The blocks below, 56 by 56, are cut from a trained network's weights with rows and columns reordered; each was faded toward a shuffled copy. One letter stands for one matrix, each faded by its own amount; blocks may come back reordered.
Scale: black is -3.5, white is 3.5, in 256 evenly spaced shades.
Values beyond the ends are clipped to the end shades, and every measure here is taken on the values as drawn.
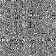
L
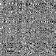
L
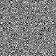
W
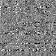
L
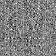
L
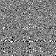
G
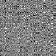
W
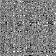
L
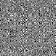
W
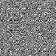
G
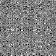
L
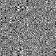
W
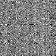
L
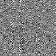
W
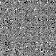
L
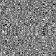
G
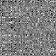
W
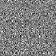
G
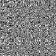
G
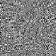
G
